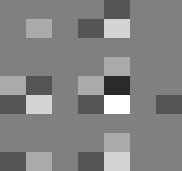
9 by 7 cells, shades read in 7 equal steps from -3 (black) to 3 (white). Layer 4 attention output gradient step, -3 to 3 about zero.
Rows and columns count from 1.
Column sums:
-1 3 0 -2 6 0 -1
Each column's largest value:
1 2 0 1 3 0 0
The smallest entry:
-2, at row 5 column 5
